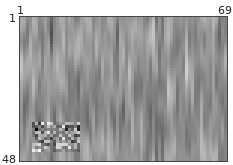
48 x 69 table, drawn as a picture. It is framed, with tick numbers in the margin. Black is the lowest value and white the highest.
Neither half mirrors the other. The distribution is heavy-tailed on both sides. Streaks run downward. An odd patch, rougher than its surroundings, sits in the bottom left. There is no overall slope. The bottom left is the roughest part.
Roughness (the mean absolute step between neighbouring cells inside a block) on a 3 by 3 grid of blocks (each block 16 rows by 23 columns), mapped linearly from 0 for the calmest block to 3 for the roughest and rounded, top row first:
000 | 000 | 300
